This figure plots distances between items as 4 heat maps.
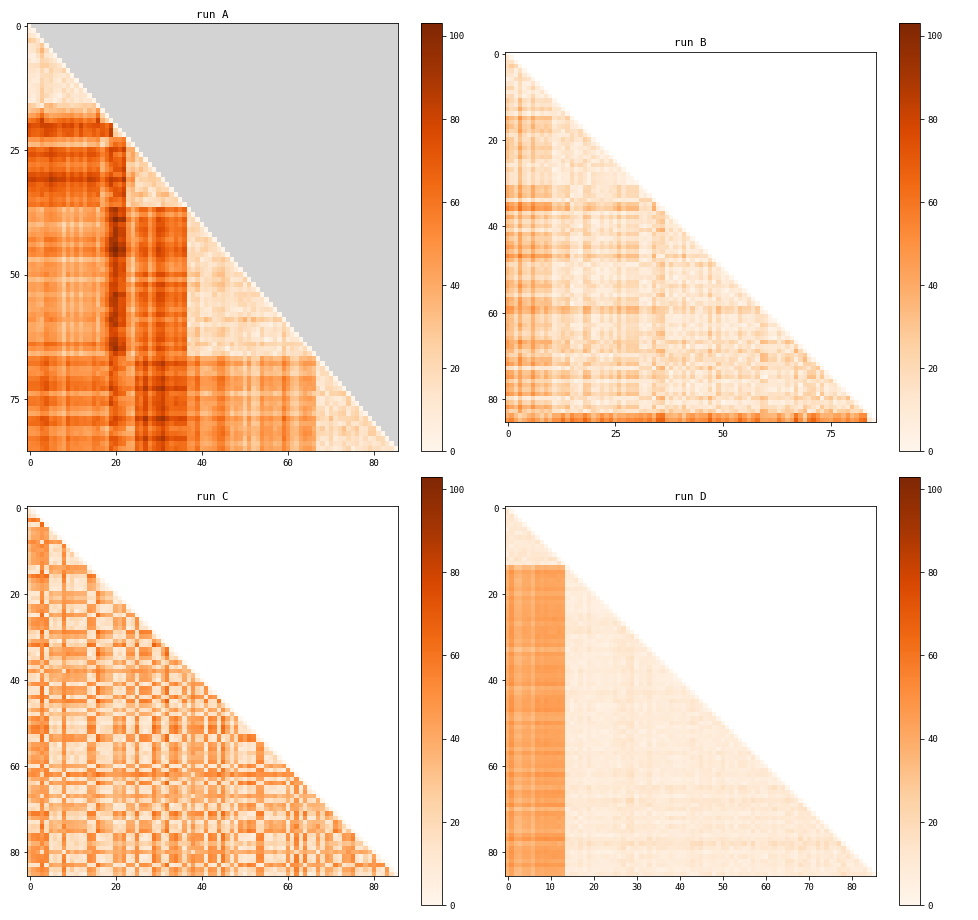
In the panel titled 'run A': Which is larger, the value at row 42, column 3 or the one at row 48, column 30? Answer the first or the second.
the second
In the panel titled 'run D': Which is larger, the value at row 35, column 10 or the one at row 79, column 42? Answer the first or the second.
the first
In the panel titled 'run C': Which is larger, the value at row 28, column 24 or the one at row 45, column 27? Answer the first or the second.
the second
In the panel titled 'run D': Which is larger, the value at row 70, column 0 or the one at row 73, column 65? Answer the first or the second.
the first
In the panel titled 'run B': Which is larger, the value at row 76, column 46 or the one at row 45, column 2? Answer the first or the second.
the second
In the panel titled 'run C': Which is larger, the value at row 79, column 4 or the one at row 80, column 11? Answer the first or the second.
the first
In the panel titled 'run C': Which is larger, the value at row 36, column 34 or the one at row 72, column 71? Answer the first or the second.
the first
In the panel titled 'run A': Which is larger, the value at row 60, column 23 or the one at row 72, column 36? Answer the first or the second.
the second
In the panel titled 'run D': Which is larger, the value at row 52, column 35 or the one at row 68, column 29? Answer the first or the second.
the second
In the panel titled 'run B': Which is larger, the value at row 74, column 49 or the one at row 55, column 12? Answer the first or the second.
the first
